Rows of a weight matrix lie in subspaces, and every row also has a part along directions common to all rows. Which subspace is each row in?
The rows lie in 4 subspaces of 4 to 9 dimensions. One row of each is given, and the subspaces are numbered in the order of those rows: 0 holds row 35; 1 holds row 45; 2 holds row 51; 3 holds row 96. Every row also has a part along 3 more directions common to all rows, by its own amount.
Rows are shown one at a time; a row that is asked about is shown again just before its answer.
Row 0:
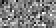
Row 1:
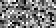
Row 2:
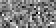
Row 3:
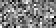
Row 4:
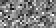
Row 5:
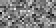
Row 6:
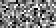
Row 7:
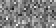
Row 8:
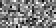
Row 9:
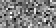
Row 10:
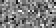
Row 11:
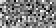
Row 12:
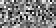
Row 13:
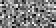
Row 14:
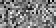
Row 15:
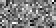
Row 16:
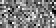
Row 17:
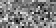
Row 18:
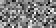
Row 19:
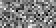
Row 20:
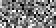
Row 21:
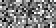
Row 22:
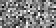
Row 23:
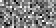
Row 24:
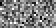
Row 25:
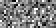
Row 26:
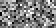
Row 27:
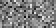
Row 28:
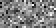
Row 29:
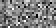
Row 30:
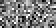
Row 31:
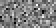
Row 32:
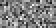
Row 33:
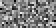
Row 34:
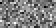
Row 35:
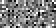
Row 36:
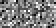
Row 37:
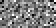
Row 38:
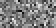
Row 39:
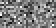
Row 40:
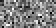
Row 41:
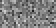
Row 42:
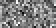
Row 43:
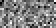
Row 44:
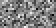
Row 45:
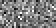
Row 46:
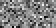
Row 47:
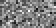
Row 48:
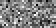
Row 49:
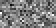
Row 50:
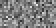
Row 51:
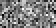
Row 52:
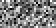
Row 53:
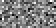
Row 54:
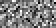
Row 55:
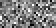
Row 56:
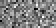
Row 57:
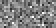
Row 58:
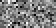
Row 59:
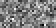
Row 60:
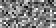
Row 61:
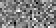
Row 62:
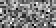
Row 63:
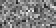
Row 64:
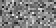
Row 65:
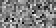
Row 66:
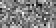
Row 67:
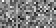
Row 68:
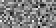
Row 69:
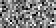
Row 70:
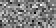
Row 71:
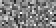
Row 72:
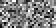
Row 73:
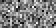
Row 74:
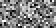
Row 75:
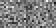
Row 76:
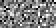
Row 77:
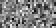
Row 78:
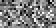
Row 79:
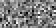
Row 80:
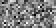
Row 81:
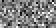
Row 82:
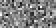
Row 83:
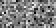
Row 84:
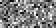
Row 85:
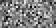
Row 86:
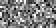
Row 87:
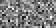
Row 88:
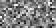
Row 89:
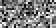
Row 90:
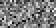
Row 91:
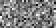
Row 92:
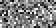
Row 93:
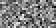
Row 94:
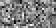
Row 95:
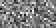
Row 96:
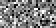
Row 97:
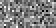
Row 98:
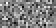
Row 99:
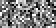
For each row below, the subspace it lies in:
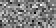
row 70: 3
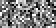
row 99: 0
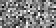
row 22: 2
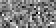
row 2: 1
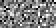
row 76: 3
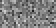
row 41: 1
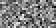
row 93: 0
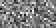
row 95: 1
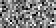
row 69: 1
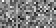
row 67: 2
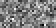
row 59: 1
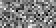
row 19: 2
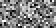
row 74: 3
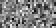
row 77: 1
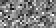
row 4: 0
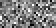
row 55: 2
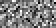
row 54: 2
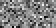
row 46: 2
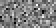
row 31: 3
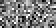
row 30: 2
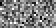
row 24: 1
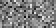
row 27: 3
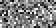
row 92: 3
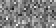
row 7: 2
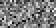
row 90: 2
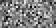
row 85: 2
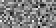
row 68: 3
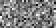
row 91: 3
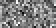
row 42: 1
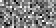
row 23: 3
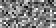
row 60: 1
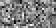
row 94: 0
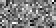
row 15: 2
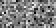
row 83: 3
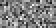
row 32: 0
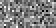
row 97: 0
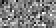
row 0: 0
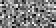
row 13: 1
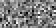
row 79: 1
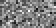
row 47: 1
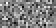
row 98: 0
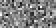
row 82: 2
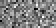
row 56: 3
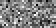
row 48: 3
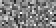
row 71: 1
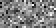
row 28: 3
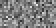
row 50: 0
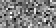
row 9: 2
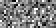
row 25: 3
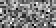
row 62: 1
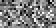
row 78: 0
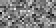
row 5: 0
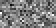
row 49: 0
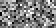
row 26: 0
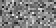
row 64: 2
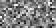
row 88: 2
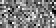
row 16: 2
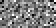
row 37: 2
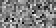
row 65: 1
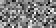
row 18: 2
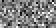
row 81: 0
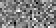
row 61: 1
